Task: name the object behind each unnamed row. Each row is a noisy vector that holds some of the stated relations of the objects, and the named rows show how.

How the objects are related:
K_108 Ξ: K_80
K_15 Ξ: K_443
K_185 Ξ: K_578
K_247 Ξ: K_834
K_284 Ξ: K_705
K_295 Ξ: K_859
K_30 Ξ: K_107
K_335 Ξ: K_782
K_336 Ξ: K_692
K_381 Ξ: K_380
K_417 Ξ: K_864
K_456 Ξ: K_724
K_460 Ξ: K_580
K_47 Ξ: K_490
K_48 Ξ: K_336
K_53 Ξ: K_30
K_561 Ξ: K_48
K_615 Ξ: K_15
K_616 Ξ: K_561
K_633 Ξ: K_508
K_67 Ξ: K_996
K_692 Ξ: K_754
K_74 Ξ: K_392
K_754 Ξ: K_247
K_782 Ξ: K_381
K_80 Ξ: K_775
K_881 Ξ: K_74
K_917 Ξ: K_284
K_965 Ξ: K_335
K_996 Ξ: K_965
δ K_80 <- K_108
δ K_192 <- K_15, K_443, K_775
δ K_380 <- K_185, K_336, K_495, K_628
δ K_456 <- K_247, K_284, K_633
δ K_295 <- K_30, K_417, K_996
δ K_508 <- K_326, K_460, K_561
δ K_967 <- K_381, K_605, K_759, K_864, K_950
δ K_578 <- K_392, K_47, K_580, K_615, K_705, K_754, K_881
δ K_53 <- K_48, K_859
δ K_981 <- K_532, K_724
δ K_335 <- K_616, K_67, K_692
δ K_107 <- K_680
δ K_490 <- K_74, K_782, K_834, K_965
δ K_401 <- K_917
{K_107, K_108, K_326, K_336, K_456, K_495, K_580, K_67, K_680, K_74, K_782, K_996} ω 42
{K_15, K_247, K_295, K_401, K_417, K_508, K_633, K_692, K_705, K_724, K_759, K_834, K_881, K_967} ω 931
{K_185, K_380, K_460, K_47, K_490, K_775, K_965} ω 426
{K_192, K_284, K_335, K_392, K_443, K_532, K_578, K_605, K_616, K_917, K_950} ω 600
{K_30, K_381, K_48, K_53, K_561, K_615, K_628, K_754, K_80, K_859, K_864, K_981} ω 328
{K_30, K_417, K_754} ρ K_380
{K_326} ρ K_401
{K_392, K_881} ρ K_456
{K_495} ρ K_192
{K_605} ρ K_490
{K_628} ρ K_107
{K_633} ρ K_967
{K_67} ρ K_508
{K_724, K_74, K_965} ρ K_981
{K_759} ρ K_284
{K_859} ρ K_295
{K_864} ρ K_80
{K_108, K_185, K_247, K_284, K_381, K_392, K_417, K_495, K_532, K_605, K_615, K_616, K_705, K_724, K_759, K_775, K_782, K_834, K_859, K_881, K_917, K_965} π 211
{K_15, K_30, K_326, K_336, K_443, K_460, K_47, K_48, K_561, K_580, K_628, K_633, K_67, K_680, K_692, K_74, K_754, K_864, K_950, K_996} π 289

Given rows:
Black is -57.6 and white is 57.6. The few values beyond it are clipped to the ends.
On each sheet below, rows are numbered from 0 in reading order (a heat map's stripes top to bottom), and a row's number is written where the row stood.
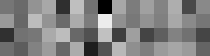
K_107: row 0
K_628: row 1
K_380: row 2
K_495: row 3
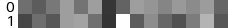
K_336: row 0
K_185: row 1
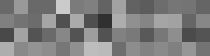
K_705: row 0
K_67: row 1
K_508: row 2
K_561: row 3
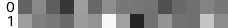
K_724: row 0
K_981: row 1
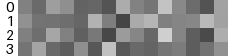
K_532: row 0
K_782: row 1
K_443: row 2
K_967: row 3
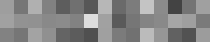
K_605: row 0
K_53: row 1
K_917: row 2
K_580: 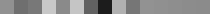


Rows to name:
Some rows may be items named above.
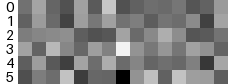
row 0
K_967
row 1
K_295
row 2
K_284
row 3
K_628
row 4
K_295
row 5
K_456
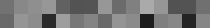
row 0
K_284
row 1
K_417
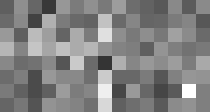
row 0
K_15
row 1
K_460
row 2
K_628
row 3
K_754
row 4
K_996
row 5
K_775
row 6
K_965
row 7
K_775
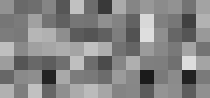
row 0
K_996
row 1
K_192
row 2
K_578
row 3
K_615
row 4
K_74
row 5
K_417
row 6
K_30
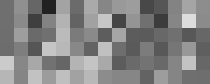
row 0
K_834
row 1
K_490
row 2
K_705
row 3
K_47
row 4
K_864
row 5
K_754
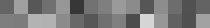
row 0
K_633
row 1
K_578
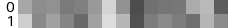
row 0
K_80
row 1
K_381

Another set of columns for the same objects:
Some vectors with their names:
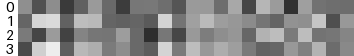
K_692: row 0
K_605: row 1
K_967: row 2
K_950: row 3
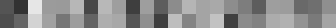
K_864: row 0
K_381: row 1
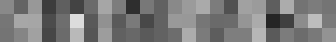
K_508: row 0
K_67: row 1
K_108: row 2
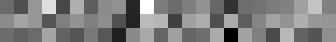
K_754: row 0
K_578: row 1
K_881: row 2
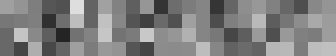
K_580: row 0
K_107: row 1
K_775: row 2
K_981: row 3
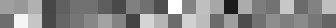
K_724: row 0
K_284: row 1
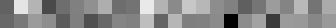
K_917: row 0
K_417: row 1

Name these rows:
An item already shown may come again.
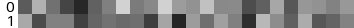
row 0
K_775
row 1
K_705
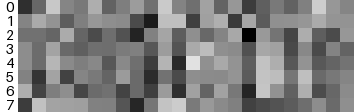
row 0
K_30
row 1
K_578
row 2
K_881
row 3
K_15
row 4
K_759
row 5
K_967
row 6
K_705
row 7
K_392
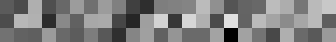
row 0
K_981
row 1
K_192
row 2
K_881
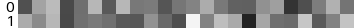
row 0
K_996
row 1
K_724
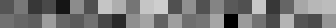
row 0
K_380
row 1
K_881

